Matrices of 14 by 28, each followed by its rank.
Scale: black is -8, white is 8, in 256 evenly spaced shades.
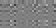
two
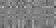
two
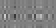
one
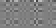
one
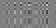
one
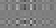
one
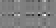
one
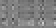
two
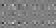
two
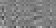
two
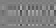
one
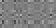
two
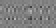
two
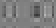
one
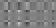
one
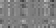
two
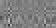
two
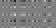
one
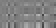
one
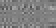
two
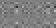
two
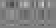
one
